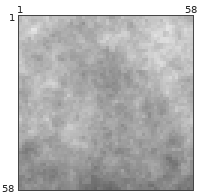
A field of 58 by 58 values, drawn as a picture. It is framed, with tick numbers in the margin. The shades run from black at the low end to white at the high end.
The top right is the ninth with the highest average. The field is mottled with small blotches. The field climbs toward the top. No row or column stands out.
